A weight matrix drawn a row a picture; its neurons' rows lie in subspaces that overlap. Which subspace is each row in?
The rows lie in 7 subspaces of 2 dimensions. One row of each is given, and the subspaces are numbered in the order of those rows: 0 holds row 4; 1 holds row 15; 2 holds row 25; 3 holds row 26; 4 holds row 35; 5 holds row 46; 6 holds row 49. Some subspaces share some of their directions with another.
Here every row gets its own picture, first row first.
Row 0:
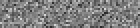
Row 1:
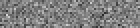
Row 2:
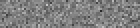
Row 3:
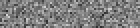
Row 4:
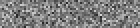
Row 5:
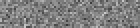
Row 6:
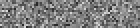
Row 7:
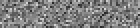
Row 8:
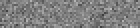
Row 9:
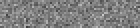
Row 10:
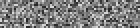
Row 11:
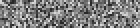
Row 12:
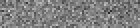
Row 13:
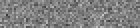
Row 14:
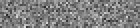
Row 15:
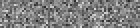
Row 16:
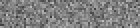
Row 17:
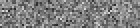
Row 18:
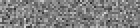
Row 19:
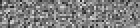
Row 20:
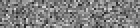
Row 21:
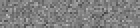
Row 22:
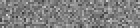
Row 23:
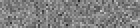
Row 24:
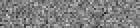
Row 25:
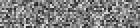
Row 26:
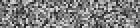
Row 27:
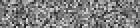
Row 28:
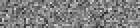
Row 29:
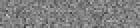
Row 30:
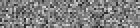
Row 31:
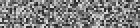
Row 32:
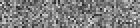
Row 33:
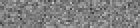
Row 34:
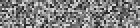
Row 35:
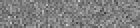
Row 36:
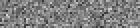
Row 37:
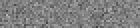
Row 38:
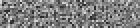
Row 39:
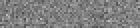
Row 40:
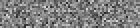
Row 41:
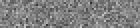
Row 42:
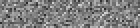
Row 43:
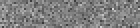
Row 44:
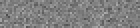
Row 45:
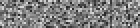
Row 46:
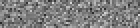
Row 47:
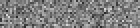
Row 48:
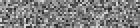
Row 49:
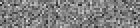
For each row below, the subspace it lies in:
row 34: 2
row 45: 5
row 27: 3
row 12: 2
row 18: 1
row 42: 5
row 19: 1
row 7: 5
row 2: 4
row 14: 0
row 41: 3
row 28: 4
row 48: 1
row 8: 0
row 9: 6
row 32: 6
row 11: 3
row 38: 1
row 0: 5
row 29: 0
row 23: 4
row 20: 3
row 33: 5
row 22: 2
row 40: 0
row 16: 5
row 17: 2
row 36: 4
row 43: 0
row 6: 2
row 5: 1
